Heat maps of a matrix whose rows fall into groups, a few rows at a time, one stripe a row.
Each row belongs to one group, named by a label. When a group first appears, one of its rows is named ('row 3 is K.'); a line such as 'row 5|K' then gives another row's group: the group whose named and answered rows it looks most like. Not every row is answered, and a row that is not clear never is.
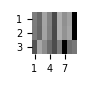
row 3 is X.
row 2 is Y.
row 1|Y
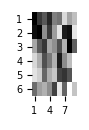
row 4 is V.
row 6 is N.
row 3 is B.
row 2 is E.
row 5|V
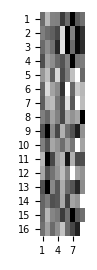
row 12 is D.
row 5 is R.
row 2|B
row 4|X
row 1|X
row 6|N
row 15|X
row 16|V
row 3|B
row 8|Y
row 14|V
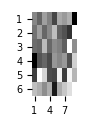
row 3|N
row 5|N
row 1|Y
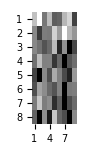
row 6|X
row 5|E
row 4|X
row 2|D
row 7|X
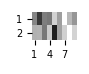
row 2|R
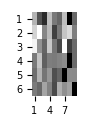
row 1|B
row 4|B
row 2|R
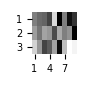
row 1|B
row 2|Y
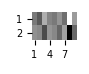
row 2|B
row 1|N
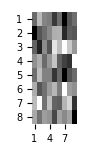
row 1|X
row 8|Y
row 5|X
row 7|R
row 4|V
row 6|D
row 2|E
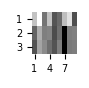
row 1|R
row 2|X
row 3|X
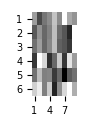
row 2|V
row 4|N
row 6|R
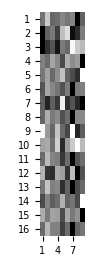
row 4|Y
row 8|X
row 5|V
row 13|X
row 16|X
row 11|X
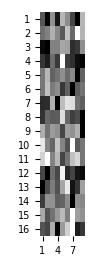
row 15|D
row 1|E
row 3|E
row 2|N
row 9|Y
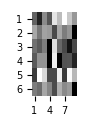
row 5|N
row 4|B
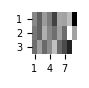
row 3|V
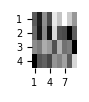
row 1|D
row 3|Y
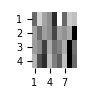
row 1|N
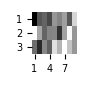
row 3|D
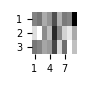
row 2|R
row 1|Y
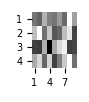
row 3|D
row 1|N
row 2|R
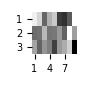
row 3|Y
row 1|V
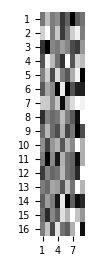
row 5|R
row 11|E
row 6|B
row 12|V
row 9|B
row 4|N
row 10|N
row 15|D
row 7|R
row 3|E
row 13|N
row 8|V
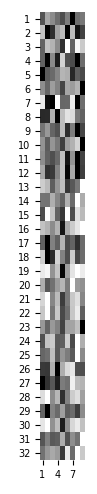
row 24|N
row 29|E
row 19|R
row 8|D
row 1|X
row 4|E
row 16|R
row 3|N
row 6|Y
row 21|R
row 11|B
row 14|N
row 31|V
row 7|B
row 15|N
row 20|D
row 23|Y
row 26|D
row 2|B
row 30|R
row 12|B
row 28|R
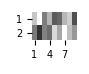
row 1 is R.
